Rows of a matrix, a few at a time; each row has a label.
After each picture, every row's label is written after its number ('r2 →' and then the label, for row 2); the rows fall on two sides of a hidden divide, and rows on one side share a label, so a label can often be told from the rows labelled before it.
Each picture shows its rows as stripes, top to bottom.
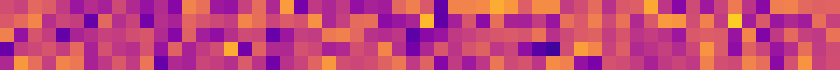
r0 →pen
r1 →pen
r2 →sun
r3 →sun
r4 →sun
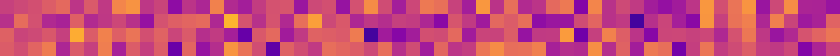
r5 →sun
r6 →sun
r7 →sun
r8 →sun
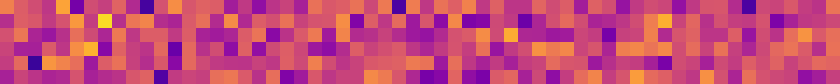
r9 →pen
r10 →sun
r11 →sun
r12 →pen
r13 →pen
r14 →sun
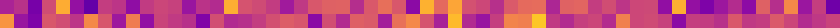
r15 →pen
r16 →pen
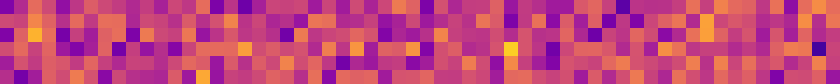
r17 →sun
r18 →sun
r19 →sun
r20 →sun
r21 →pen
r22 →pen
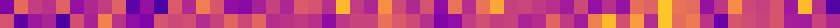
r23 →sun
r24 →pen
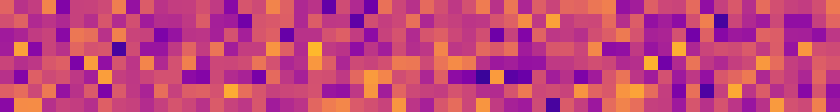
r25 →pen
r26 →pen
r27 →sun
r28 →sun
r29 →pen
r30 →sun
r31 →pen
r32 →sun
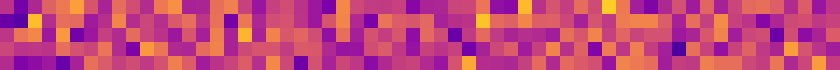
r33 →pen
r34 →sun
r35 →sun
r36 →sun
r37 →pen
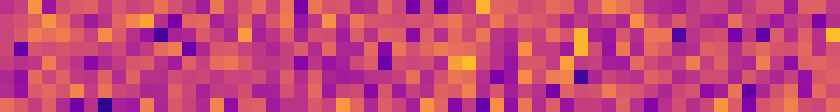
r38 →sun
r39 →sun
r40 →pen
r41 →pen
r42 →pen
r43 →pen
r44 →pen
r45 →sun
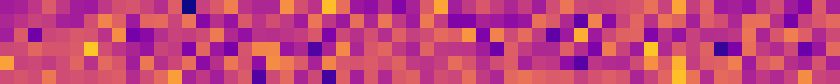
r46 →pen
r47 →sun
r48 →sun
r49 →pen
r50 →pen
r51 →pen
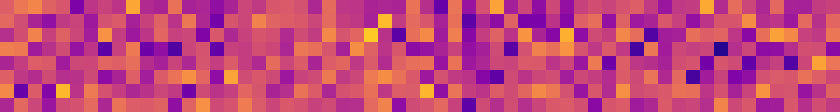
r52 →sun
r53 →sun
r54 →sun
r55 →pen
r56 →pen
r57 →pen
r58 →pen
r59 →sun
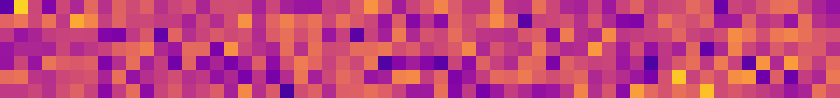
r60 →sun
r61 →sun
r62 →pen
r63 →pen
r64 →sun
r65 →sun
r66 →sun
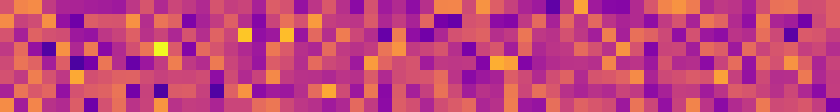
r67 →sun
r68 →pen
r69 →pen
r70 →sun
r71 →sun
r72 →sun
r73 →sun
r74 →pen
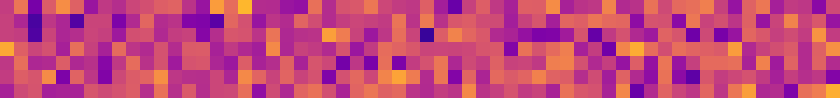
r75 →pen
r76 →pen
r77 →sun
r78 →pen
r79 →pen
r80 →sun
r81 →sun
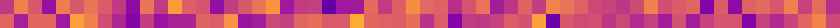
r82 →pen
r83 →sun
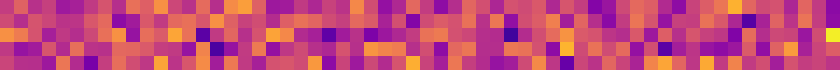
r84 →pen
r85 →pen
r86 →pen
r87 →pen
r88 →pen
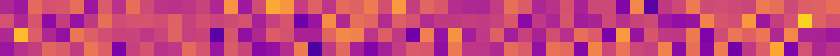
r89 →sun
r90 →sun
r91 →sun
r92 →pen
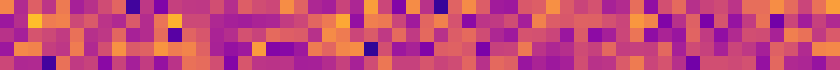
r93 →pen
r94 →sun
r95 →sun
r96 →sun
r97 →sun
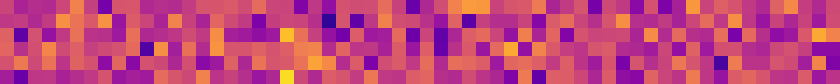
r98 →pen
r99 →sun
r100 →pen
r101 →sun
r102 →pen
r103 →pen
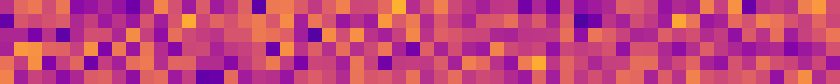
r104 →sun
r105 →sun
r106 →pen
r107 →sun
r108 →pen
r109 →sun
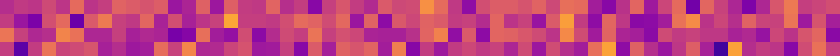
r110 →sun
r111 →pen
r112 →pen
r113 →pen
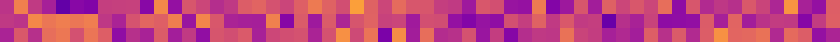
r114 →sun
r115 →sun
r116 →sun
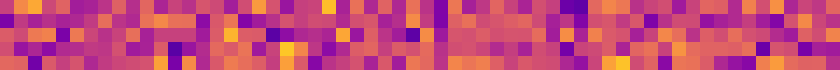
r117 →sun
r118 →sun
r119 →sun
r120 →pen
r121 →pen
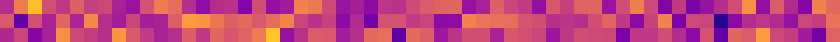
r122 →sun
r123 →pen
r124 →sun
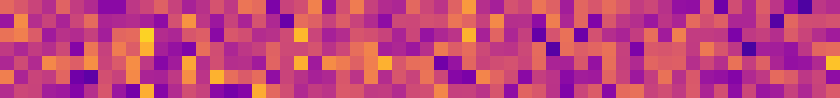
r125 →pen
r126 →sun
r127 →pen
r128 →pen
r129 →sun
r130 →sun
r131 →sun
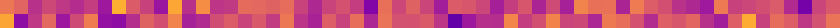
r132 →pen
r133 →pen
